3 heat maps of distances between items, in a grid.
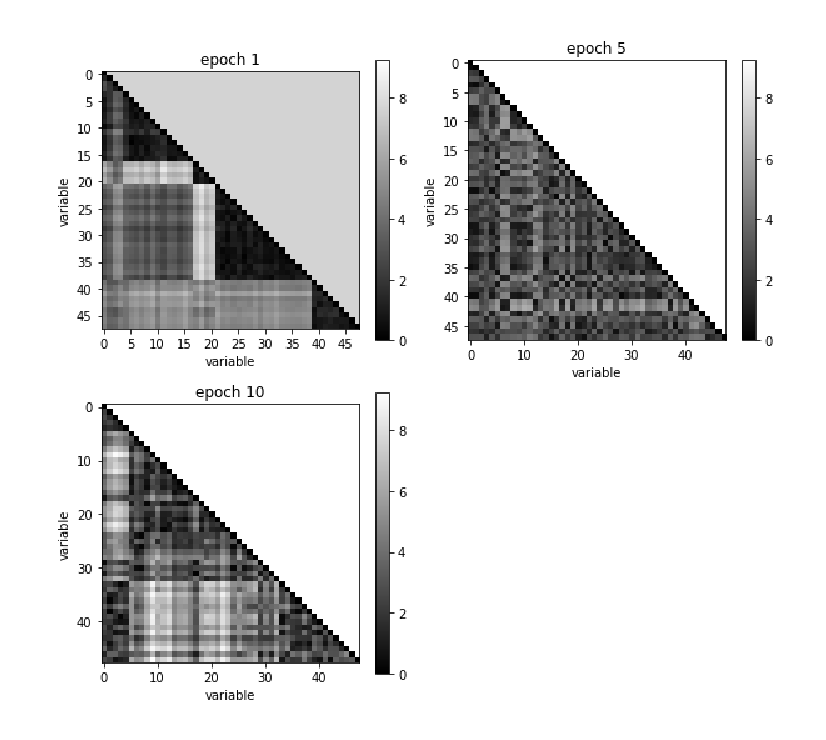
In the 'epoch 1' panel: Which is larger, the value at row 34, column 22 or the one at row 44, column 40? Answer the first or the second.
the second
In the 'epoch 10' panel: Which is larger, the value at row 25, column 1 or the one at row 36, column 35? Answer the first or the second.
the first
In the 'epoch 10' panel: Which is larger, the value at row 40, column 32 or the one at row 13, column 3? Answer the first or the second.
the first
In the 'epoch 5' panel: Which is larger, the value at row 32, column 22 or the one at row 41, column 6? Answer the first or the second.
the first
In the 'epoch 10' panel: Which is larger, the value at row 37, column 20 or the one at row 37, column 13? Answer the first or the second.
the first
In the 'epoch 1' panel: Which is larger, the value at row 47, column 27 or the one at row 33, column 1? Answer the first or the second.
the first
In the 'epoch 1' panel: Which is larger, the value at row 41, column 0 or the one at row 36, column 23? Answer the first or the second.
the first
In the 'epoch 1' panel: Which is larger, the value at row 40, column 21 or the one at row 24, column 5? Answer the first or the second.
the first
